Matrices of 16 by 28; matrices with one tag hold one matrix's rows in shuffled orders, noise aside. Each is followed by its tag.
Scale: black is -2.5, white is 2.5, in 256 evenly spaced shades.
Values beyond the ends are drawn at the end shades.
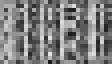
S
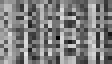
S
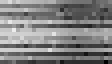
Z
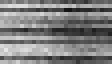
Z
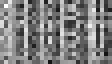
S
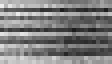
Z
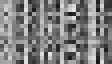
S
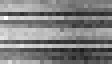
Z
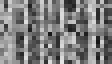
S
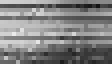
Z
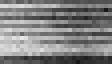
Z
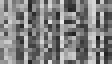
S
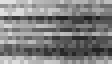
Z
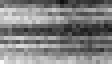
Z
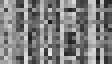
S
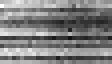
Z
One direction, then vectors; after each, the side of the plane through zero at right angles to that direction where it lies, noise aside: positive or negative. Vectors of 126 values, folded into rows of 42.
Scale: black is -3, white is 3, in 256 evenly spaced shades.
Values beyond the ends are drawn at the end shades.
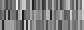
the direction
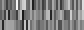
positive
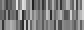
positive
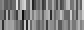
positive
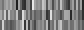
negative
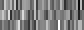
negative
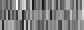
positive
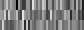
negative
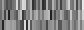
positive
